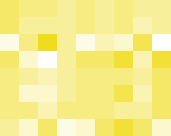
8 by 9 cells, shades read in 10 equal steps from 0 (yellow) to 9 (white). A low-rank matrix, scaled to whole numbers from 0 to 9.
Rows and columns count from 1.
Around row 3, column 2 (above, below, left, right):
5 7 8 0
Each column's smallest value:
3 4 0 4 3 3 1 2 1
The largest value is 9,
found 2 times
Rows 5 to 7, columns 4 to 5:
5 4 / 5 4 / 4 4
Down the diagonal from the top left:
3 5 0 5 4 4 5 3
